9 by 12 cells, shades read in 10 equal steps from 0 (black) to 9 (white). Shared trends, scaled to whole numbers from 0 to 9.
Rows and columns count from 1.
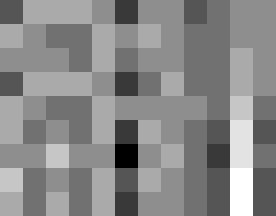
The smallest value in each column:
3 4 4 4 5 0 4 5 3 2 5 3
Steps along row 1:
up same same down down up same down up up same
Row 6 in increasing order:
2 3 3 4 4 4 5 5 6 6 6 8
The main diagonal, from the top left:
3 5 5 6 6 2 5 5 4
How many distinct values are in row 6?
6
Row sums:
55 59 58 57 60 56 56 59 57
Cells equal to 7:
3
